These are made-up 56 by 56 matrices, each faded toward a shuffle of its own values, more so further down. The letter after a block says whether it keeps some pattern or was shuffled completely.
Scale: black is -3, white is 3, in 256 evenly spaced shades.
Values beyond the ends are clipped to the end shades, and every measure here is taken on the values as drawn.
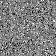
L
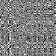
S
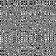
S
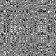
S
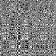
S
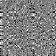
S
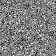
L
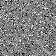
L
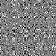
S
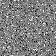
L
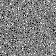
L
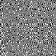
S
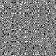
S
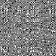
S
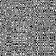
S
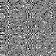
S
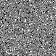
L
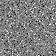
L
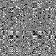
S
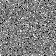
L
